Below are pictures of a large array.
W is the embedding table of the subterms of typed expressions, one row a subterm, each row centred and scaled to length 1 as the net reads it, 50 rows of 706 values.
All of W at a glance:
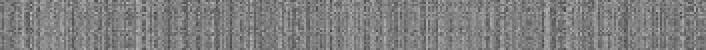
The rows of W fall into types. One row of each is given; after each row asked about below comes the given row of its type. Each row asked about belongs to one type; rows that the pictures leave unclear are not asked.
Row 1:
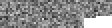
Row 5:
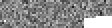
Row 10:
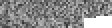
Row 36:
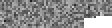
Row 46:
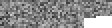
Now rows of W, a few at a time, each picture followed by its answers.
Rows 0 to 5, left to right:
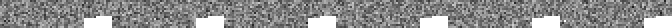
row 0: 46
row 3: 5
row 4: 1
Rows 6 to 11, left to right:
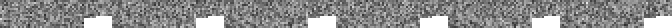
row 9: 36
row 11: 36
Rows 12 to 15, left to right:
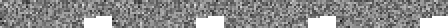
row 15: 1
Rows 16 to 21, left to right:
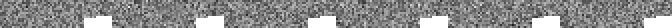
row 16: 10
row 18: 36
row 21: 10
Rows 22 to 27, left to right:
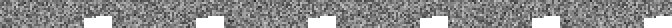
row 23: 36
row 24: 10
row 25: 36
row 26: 5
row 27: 10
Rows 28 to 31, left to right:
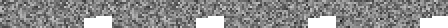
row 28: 10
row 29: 10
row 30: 1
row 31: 1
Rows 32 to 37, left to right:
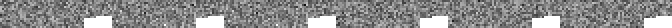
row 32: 10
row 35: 46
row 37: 5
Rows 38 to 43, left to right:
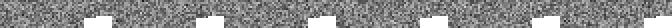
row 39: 36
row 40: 1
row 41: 10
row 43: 46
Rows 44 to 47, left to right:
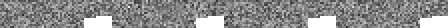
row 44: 36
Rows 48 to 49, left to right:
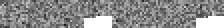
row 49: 36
